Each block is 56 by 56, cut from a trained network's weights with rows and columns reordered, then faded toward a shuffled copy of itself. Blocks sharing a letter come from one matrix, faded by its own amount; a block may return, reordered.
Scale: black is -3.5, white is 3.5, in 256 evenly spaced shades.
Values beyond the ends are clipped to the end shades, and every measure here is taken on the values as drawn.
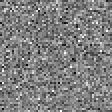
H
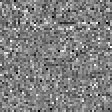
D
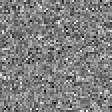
H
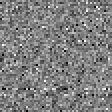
D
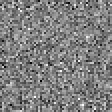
H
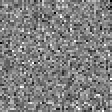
H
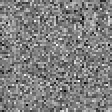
H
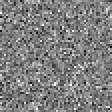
H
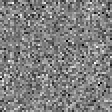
H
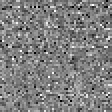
D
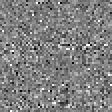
D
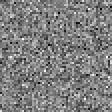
H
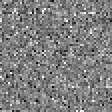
D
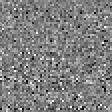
D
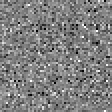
D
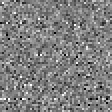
D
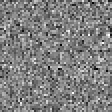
H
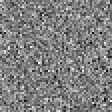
H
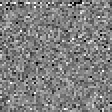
D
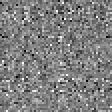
D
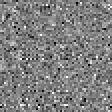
D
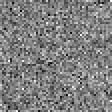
H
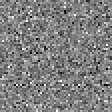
D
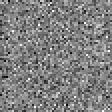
H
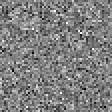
H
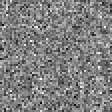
H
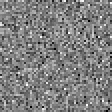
H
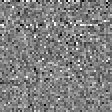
D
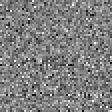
D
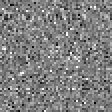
D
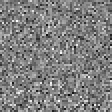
H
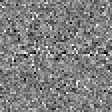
D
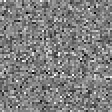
H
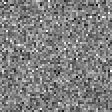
H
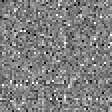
D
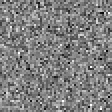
H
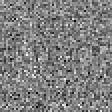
H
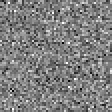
H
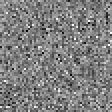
H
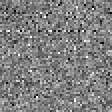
D
